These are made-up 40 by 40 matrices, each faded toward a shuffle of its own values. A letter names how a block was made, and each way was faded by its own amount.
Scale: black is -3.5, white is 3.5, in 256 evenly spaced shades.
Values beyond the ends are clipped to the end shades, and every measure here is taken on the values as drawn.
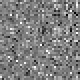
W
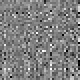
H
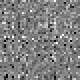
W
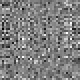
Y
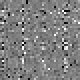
W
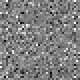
W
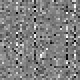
H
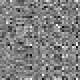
Y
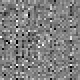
H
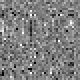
W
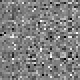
W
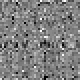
W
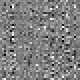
H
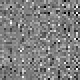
H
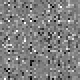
W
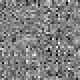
H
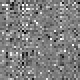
W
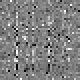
W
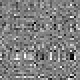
Y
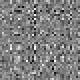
Y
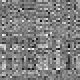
Y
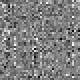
H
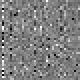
H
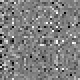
W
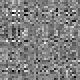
Y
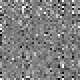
H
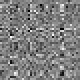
Y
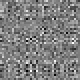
Y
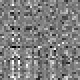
Y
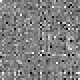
W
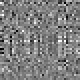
Y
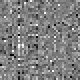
W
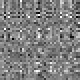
Y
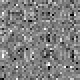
W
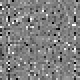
W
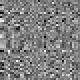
Y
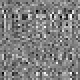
Y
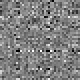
Y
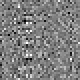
H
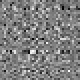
Y
